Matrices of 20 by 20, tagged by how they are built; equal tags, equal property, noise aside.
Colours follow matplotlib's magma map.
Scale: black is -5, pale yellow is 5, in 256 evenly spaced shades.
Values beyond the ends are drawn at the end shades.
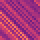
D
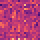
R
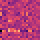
R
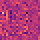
R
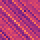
D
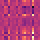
R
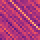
D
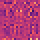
R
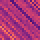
D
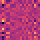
R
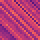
D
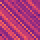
D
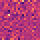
R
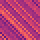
D
